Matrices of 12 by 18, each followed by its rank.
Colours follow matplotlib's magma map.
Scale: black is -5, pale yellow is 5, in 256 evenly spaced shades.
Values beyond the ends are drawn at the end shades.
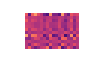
two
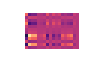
one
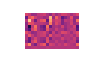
two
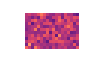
full rank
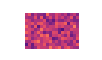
full rank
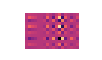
one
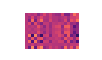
two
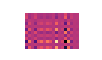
one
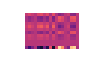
one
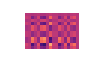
one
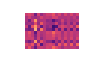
two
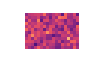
full rank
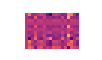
two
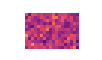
full rank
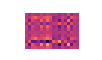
two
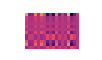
one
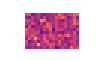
full rank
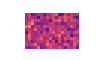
full rank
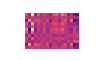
two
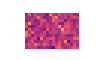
full rank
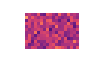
full rank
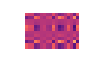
one
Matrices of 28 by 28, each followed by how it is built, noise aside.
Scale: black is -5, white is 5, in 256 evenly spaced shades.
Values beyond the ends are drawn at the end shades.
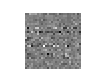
uneven rows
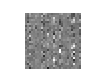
uneven columns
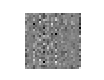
uneven columns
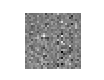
uneven columns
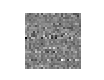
uneven rows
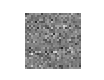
uneven rows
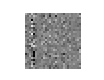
uneven columns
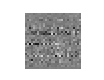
uneven rows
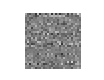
uneven rows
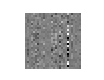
uneven columns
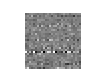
uneven rows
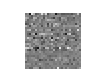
uneven rows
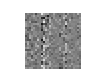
uneven columns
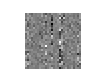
uneven columns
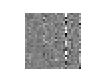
uneven columns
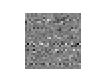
uneven rows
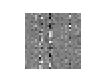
uneven columns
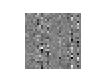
uneven columns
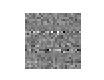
uneven rows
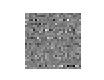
uneven rows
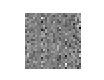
uneven columns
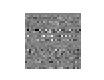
uneven rows
